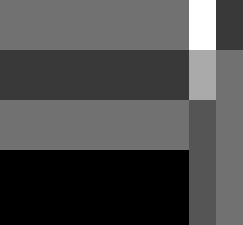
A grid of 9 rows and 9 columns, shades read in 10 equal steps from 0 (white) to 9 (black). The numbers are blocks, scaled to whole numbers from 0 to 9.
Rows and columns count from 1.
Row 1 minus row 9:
-4 -4 -4 -4 -4 -4 -4 -6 2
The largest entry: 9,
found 21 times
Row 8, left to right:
9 9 9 9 9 9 9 6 5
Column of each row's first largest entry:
9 9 1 1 8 8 1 1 1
